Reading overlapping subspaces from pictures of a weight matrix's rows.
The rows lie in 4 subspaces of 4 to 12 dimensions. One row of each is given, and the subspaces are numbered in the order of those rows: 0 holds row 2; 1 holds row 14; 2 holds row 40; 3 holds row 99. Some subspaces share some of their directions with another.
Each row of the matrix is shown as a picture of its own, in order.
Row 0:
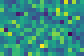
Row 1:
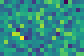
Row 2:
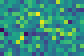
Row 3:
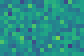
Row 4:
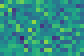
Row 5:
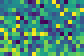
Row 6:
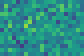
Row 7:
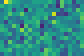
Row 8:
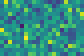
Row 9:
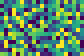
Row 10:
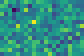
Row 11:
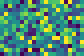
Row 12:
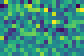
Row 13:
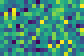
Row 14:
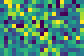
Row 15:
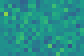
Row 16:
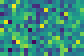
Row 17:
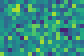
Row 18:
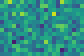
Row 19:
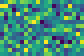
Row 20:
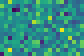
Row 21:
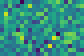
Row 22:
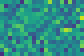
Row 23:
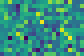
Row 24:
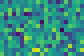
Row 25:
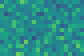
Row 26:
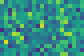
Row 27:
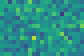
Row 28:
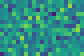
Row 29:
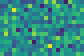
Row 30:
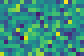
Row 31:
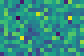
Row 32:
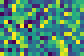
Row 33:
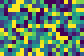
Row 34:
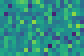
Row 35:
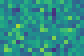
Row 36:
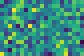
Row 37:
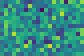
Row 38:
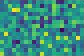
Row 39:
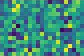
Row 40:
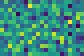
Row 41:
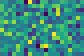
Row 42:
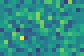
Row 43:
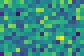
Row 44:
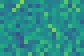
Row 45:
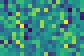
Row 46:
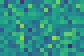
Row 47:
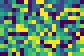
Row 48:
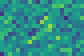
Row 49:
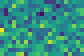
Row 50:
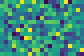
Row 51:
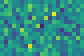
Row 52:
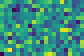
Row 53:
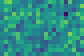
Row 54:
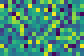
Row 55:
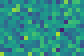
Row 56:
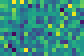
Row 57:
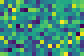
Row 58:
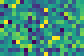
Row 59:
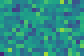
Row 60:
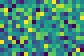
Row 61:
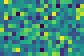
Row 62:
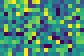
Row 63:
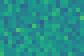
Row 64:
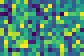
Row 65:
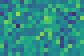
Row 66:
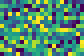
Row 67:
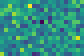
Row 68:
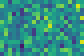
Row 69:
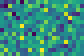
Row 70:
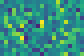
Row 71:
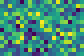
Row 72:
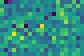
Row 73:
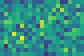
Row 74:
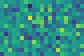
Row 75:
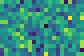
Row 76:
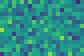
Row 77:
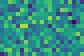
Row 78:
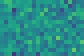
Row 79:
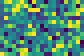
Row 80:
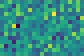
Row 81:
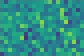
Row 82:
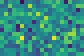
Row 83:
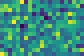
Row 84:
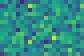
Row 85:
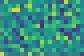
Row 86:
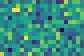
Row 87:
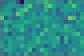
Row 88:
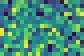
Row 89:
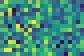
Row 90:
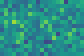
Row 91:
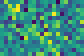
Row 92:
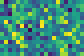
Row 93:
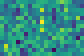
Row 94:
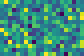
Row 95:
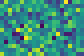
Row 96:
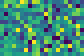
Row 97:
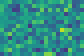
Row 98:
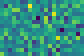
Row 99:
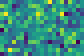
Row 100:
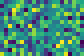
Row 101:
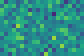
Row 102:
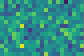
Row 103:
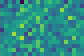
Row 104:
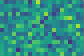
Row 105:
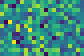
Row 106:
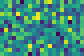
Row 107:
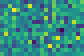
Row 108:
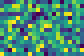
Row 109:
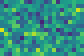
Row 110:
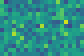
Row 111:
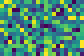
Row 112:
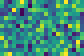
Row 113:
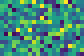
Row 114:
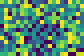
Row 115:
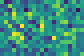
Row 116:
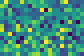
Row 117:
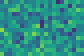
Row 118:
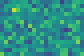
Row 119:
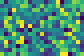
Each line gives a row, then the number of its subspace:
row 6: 3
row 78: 2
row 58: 3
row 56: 2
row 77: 2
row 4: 3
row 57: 2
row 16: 3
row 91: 1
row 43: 2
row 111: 3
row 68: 2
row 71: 0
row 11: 2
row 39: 2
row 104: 2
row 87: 2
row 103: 2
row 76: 2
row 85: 0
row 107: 0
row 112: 2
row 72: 2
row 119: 1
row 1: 0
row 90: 0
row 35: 2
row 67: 2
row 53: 2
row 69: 2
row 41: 2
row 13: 2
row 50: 0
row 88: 3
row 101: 2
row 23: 1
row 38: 0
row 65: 2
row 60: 3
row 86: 3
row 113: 0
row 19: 2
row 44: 2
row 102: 3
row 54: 3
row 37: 0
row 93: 2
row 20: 3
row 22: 3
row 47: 2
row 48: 2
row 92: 3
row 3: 0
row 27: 0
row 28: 3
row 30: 1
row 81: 3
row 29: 0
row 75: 3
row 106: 2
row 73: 2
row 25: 3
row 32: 3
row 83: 2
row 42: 0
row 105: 3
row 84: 2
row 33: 3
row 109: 0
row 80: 2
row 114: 1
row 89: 2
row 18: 2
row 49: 3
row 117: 0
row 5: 0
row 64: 3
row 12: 2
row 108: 2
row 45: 3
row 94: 3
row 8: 3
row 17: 1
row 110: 2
